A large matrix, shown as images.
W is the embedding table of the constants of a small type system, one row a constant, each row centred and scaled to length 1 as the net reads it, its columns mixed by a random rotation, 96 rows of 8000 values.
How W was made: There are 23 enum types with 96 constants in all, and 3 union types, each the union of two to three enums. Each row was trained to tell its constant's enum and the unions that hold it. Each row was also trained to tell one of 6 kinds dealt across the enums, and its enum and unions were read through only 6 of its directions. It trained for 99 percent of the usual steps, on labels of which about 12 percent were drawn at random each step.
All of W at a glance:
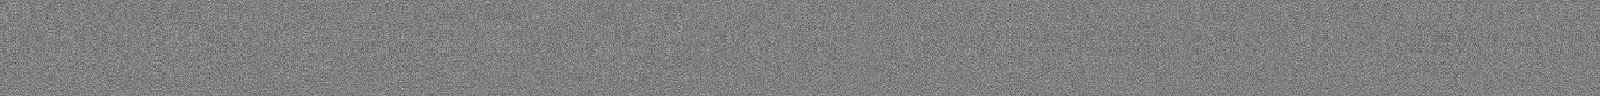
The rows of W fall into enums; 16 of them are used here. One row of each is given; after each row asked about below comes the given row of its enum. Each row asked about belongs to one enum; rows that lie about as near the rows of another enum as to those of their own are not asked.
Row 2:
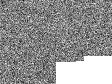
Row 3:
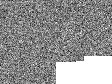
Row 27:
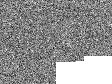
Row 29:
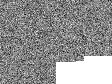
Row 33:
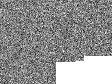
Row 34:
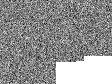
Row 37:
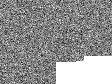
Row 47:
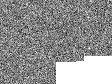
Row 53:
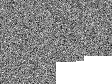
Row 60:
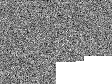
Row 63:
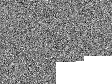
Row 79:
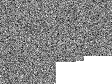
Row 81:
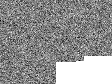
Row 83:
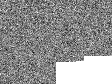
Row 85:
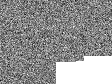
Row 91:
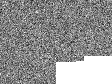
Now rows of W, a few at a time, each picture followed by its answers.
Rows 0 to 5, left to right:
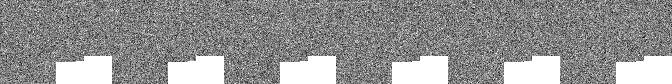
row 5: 81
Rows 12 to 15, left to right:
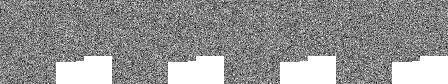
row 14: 33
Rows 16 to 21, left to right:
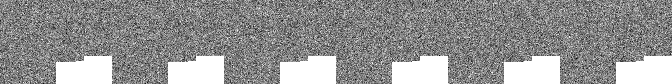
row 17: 47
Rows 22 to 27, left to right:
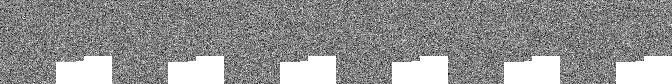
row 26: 2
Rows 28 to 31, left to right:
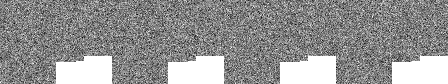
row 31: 33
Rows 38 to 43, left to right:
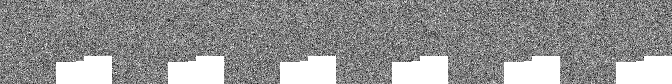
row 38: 63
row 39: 34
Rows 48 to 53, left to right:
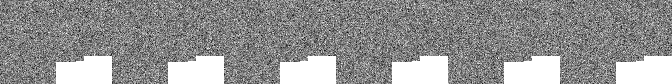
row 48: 2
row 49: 33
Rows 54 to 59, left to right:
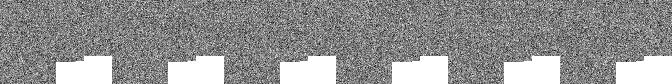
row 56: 63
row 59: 81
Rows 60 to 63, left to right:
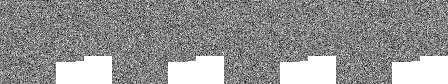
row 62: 63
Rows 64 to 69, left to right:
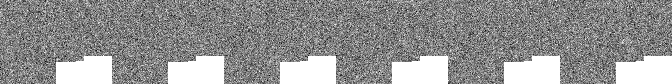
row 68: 33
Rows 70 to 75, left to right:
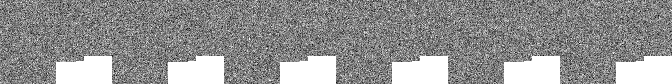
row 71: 34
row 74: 85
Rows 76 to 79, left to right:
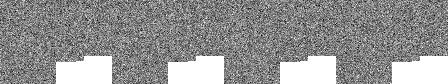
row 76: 81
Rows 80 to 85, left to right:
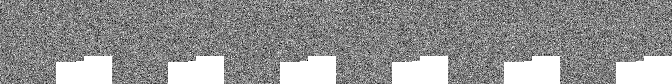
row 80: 81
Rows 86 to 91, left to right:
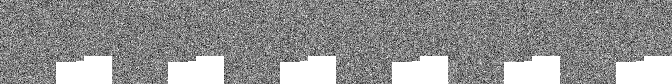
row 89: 63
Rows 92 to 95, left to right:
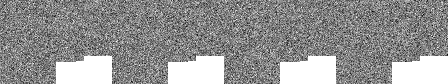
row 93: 53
